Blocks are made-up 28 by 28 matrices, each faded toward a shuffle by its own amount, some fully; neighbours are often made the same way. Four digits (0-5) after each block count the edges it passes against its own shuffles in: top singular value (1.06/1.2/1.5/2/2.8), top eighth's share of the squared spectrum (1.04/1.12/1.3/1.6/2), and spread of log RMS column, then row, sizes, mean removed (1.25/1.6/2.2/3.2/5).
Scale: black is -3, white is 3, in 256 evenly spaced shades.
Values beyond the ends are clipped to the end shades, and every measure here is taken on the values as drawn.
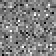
0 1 0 0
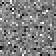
0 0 0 0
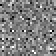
1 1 1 1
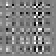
4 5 4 4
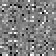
3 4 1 2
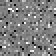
0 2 0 0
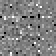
3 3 1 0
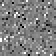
0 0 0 0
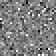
0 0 0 0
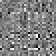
3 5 2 2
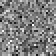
0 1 0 0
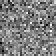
0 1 0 0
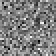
0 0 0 0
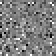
3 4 1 2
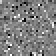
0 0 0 0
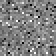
0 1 0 0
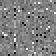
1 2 0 0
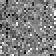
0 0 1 0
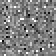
0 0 0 0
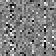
2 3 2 0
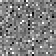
1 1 1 0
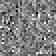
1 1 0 0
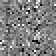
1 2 2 0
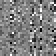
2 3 3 0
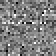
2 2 0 1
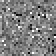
0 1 0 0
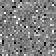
1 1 0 0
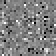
3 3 1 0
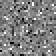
1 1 0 0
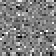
3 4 1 1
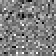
3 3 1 1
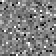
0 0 0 0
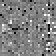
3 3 1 1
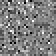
2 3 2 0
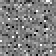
2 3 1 0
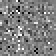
2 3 2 1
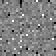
1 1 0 0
